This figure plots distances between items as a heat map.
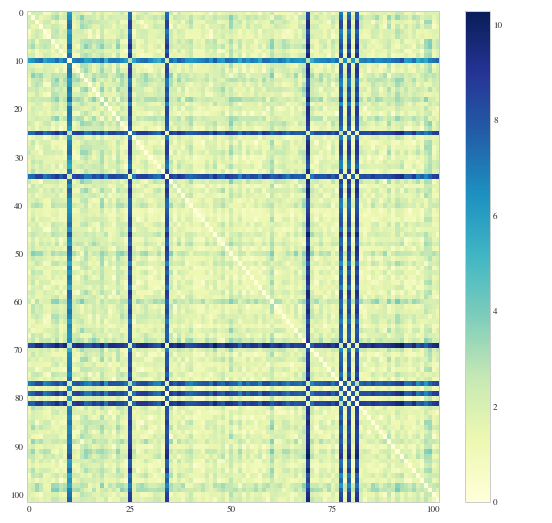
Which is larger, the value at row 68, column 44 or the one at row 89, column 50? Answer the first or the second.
the first
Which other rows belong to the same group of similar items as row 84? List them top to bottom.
0, 1, 2, 3, 4, 5, 6, 7, 8, 9, 11, 12, 13, 14, 15, 16, 17, 18, 19, 20, 21, 22, 23, 24, 26, 27, 28, 29, 30, 31, 32, 33, 35, 36, 37, 38, 39, 40, 41, 42, 43, 44, 45, 46, 47, 48, 49, 50, 51, 52, 53, 54, 55, 56, 57, 58, 59, 60, 61, 62, 63, 64, 65, 66, 67, 68, 70, 71, 72, 73, 74, 75, 76, 78, 80, 82, 83, 85, 86, 87, 88, 89, 90, 91, 92, 93, 94, 95, 96, 97, 98, 99, 100, 101
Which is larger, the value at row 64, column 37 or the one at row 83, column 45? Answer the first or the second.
the first
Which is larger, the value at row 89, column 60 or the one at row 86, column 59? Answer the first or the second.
the first
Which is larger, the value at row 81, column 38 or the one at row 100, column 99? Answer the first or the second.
the first
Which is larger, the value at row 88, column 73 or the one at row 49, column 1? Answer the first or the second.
the second
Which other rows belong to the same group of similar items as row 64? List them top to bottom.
0, 1, 2, 3, 4, 5, 6, 7, 8, 9, 11, 12, 13, 14, 15, 16, 17, 18, 19, 20, 21, 22, 23, 24, 26, 27, 28, 29, 30, 31, 32, 33, 35, 36, 37, 38, 39, 40, 41, 42, 43, 44, 45, 46, 47, 48, 49, 50, 51, 52, 53, 54, 55, 56, 57, 58, 59, 60, 61, 62, 63, 65, 66, 67, 68, 70, 71, 72, 73, 74, 75, 76, 78, 80, 82, 83, 84, 85, 86, 87, 88, 89, 90, 91, 92, 93, 94, 95, 96, 97, 98, 99, 100, 101
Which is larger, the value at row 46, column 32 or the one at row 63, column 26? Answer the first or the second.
the first
